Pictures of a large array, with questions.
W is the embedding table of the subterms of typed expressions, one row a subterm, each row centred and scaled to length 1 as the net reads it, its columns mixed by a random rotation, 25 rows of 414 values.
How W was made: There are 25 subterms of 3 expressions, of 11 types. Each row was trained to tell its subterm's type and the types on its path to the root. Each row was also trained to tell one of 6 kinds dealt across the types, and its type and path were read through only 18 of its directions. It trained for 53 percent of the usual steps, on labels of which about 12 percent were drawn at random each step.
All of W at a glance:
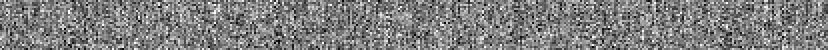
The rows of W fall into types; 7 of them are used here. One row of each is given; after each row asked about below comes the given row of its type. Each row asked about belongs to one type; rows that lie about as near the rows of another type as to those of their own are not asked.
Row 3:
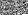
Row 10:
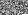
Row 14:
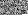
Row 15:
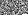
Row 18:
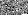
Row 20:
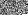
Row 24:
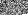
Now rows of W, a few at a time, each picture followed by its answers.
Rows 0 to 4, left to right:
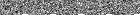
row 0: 15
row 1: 10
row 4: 3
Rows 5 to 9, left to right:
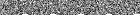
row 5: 15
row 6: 15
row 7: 10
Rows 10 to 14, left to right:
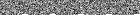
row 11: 18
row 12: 10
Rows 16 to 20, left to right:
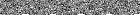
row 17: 3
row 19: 15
